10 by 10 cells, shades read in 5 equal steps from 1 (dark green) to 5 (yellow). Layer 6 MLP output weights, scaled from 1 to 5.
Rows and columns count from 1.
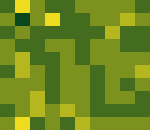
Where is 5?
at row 1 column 2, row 2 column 4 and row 10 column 2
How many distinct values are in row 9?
3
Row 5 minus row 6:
1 0 -1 0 0 -1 1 0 0 -1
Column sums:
26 33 28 26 27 27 25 30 27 26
